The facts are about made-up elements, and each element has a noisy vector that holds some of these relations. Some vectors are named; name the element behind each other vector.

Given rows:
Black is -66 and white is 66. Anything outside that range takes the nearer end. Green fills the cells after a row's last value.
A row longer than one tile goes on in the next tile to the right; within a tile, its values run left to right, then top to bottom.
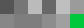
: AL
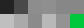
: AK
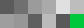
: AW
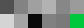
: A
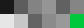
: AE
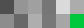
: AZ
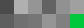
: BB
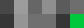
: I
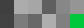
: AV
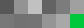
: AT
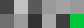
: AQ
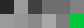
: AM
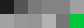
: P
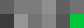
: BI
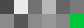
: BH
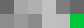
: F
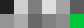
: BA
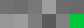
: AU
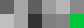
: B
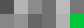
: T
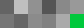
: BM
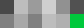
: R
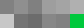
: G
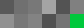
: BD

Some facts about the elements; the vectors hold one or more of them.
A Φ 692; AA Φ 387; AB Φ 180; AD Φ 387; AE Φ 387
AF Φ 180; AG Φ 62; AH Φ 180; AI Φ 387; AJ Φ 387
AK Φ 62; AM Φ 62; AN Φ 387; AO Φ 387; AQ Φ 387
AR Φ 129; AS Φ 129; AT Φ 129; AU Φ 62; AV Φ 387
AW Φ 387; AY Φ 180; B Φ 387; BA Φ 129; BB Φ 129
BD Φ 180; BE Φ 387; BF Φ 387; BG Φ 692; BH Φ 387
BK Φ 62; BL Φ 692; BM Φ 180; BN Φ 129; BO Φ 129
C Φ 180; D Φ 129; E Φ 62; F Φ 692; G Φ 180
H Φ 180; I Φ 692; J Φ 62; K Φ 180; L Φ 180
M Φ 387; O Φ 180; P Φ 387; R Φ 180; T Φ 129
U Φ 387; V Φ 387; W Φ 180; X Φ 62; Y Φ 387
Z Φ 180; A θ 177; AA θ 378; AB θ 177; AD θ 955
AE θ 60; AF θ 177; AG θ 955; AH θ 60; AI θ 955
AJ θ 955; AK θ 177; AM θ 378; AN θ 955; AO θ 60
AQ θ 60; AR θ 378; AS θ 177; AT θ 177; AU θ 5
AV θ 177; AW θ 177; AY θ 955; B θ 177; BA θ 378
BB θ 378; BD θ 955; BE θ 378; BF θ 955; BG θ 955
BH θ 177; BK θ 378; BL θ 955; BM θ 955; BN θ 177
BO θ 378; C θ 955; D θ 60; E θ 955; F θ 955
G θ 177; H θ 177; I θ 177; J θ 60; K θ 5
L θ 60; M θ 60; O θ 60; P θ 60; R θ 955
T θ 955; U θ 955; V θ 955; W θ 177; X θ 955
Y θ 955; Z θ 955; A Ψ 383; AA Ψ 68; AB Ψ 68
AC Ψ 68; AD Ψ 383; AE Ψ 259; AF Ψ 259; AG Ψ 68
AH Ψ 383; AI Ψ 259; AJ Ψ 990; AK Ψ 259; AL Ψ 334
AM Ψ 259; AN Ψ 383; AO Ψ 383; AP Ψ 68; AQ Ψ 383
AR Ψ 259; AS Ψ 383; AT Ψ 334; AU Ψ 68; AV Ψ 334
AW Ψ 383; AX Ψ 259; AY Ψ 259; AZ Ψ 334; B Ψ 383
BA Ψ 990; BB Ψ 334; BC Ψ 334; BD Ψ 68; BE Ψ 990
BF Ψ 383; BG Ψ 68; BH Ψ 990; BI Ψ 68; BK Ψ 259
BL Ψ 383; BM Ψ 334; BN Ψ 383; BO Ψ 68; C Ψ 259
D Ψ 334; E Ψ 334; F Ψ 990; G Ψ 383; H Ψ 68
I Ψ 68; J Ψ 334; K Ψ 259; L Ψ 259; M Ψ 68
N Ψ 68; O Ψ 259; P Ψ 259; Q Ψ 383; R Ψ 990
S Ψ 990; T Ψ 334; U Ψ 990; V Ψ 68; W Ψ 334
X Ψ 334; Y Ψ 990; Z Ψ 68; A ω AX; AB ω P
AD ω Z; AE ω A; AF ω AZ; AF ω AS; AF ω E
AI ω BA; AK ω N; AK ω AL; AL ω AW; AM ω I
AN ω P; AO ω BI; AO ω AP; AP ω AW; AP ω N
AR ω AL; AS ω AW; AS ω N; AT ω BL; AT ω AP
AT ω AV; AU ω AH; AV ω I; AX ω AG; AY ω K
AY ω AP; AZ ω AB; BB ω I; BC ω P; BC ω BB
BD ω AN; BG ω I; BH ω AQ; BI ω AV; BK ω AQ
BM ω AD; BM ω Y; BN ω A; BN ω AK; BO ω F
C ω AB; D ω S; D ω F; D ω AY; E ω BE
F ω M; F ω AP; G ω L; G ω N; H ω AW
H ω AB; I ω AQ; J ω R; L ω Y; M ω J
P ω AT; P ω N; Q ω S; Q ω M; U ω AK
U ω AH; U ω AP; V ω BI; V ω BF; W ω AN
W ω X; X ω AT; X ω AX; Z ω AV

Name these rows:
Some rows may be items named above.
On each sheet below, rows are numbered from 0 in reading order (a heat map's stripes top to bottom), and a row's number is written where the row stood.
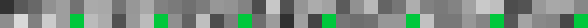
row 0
K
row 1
Q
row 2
H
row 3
AQ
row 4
AT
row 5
AS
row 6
N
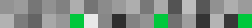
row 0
AO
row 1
BN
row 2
AQ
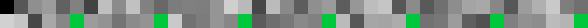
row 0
AX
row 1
AJ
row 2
AS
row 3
BB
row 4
U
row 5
AB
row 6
F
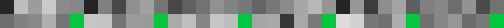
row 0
Y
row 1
O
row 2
AY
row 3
AH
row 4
AI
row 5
V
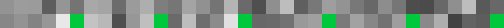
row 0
D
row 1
Q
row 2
J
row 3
AT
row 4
BO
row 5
AG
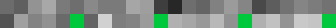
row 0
AP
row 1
M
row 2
L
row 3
AY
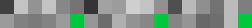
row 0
AJ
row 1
BE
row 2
T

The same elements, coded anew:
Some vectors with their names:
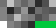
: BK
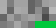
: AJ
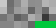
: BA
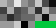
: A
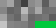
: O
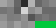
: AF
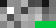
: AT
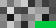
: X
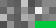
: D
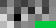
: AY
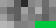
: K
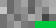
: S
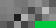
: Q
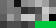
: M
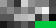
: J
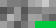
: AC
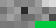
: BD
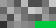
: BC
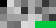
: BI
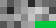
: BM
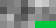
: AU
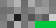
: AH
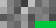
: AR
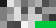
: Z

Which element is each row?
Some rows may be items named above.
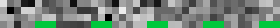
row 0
L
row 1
M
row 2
AT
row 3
AE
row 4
BO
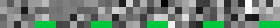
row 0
N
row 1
Q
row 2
AS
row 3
BH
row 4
BB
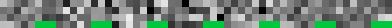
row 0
AE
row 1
AL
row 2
AB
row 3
M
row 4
H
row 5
AE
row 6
G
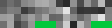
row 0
BO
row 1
AP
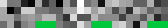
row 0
L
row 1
AV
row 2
AX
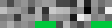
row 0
U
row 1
F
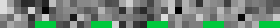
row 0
P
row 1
Q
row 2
AQ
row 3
Y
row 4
AO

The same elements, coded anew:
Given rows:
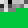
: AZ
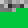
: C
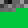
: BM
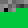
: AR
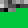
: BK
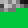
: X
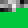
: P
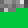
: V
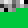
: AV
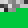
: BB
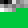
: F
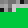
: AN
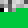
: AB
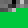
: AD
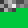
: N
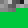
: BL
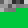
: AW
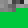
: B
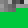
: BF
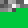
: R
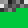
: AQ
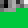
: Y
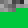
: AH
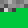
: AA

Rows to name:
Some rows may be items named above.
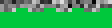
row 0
G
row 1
AW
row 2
A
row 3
BH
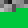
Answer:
D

